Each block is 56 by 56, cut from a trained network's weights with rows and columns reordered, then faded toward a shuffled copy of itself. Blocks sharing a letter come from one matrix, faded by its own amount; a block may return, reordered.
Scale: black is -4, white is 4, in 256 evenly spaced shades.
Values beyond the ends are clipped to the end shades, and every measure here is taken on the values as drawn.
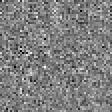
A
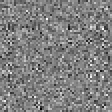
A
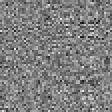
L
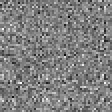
A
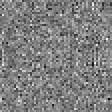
A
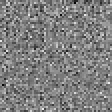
A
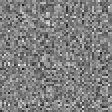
L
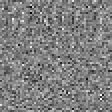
A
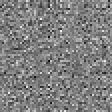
A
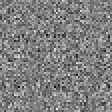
L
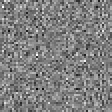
L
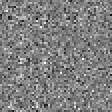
A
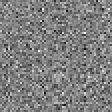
L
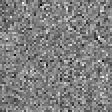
A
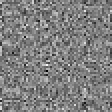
L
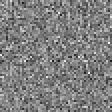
A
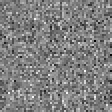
A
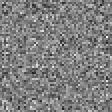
L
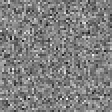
A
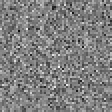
A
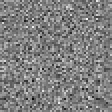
L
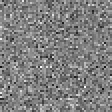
A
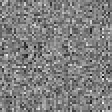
L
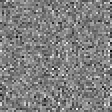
A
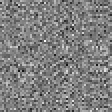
L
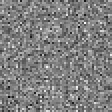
A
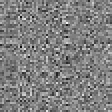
L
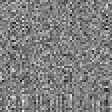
L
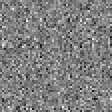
A
